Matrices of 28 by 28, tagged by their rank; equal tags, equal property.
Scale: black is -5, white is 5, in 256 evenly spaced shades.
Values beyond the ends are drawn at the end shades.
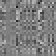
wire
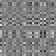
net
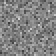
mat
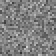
mat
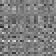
wire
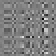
net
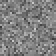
mat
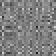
wire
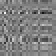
net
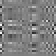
net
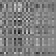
net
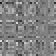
wire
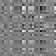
net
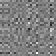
wire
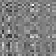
wire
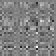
wire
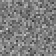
mat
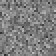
mat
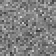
mat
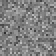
mat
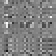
wire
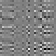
net
